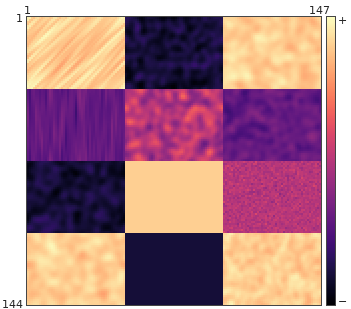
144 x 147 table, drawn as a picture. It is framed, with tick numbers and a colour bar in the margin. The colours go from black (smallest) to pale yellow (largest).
It is made of 4 by 3 panels. Panel 1,1: very high, slanting up to the right, faint in contrast. Panel 1,2: very low, blotchy, faint in contrast. Panel 1,3: very high, blotchy, faint in contrast. Panel 2,1: low, streaked downward, faint in contrast. Panel 2,2: middling, blotchy. Panel 2,3: low, blotchy, faint in contrast. Panel 3,1: very low, blotchy, faint in contrast. Panel 3,2: very high, flat. Panel 3,3: middling, fine-grained, faint in contrast. Panel 4,1: very high, blotchy, faint in contrast. Panel 4,2: very low, flat. Panel 4,3: very high, blotchy, faint in contrast.
